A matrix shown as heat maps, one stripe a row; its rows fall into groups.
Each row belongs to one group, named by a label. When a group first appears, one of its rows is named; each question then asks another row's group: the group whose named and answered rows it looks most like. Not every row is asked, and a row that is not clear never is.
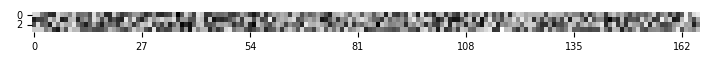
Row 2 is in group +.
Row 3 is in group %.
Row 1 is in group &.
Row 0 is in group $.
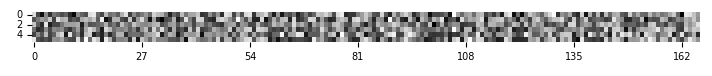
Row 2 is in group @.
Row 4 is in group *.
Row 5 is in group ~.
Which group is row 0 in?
~
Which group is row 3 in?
~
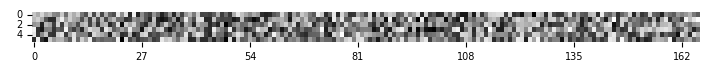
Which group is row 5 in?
&
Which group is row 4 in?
$
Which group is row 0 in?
*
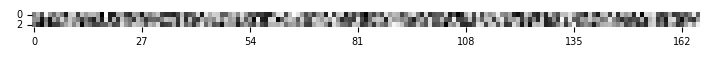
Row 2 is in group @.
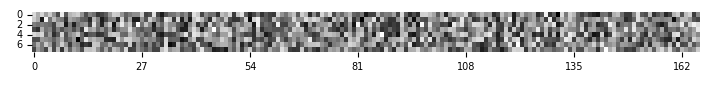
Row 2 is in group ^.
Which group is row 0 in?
%
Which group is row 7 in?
&
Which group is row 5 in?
^
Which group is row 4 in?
%
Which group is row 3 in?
^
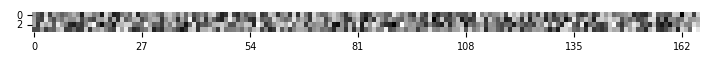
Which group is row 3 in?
^
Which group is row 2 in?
^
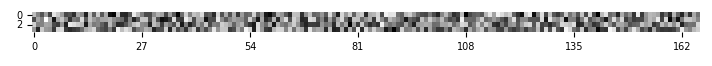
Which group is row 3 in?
^
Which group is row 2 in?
%
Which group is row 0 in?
*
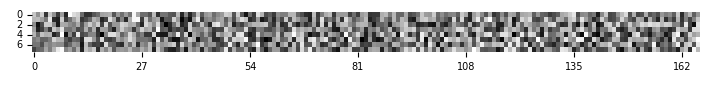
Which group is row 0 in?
%
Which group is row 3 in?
^
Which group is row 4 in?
%
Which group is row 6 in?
@
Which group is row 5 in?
^
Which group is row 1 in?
%
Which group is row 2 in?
~
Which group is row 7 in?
^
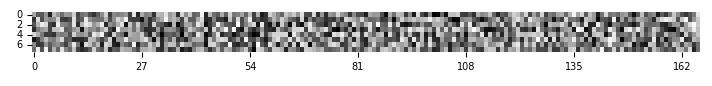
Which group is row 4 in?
$
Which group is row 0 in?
@
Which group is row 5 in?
^
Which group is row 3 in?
^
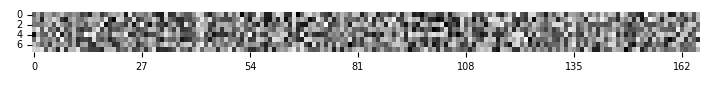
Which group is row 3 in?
+
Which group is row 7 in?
%
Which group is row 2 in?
$
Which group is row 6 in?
@
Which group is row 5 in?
+
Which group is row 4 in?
&
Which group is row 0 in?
+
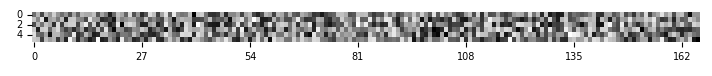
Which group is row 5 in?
+
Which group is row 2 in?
&
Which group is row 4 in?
@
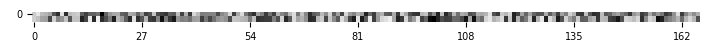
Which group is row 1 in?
*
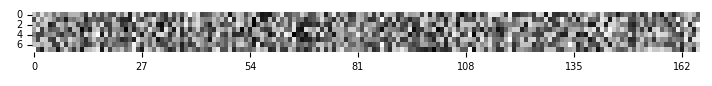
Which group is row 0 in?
*
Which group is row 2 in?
$
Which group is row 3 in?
+
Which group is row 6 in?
%
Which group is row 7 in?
~
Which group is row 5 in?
$
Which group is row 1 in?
%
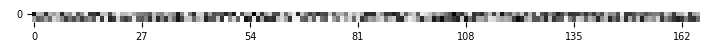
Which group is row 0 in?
&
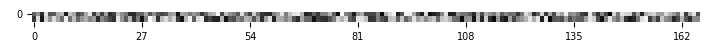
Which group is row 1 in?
&
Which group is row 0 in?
*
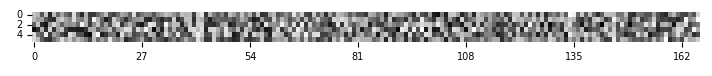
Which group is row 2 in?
&
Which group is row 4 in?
+
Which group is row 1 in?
$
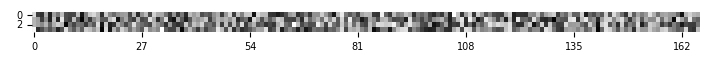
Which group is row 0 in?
~
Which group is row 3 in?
~
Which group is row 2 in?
*
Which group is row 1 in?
+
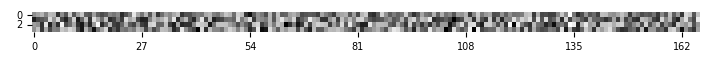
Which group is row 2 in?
+
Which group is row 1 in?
&
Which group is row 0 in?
%
